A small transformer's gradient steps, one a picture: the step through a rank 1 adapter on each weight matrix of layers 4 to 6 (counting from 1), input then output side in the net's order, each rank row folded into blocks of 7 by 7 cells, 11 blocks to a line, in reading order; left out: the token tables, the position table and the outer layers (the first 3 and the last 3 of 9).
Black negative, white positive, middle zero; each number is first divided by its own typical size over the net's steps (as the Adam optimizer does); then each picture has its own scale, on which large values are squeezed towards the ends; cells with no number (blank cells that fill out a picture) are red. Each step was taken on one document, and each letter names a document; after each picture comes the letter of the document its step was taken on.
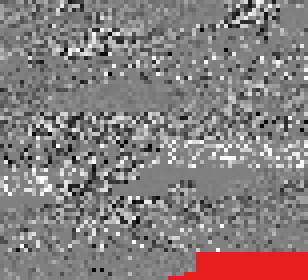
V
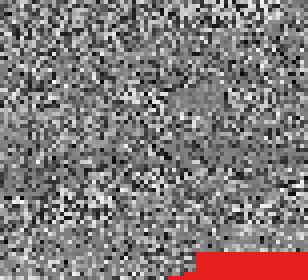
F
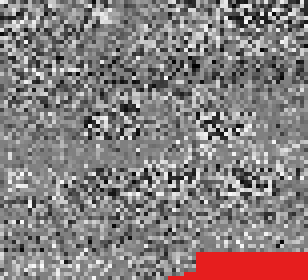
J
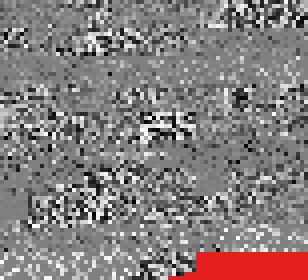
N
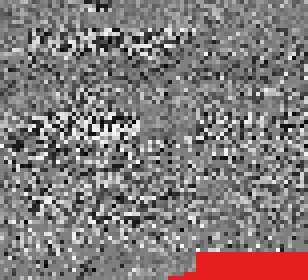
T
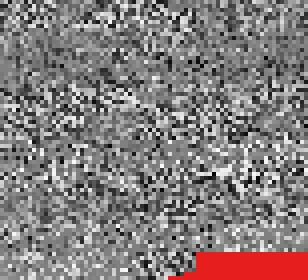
F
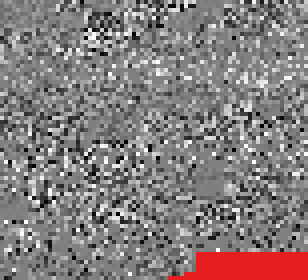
V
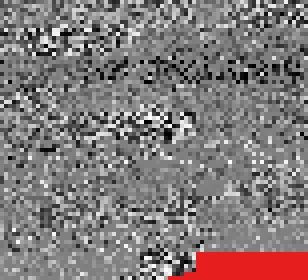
N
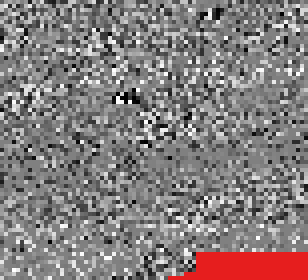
N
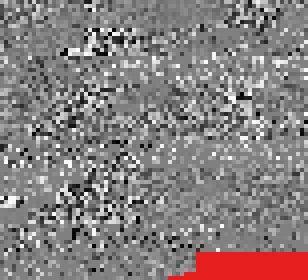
V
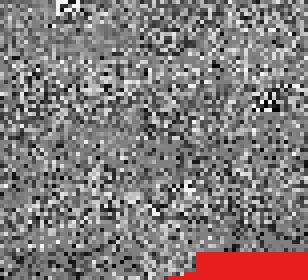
F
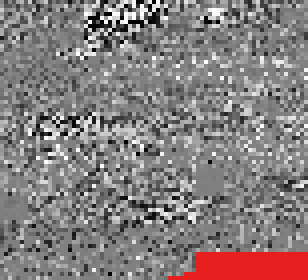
V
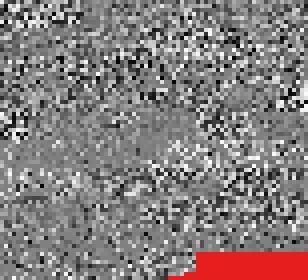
J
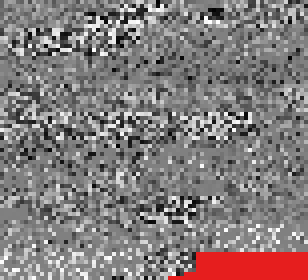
N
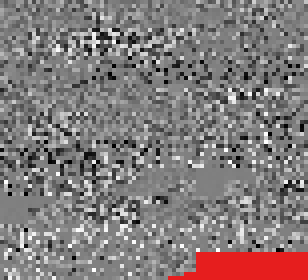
V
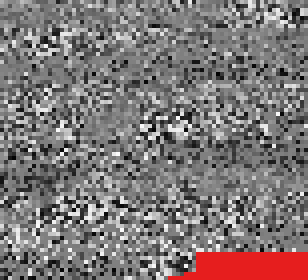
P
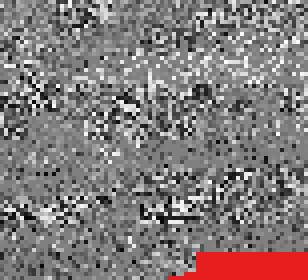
F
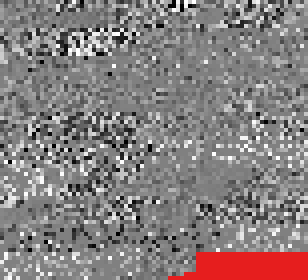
V
